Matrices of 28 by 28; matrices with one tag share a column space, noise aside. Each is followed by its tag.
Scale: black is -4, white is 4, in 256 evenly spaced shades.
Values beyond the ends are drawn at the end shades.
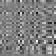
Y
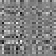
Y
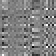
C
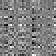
C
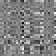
Y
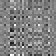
C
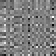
C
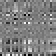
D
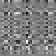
Y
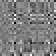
D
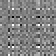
C
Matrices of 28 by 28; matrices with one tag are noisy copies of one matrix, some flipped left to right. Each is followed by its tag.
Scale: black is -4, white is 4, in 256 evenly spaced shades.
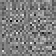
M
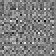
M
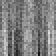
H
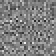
M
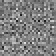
M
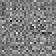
M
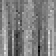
H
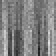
H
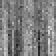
H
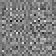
M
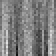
H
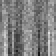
H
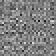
M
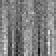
H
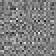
M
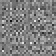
M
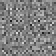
M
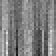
H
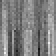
H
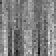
H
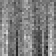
H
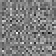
M
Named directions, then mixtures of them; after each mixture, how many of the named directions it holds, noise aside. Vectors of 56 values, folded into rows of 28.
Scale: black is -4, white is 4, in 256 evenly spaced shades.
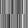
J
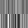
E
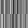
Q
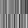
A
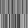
two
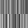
three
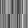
one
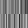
one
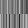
three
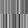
three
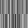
three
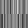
three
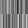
three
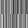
two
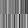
one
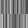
three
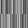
two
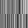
two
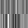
two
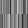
two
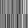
two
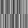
two
